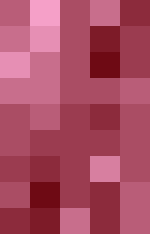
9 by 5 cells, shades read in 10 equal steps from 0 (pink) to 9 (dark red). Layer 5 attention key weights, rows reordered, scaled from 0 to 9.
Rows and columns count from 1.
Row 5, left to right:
5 4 6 7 5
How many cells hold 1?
2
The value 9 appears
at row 3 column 4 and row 8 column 2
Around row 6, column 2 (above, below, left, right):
4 7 5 6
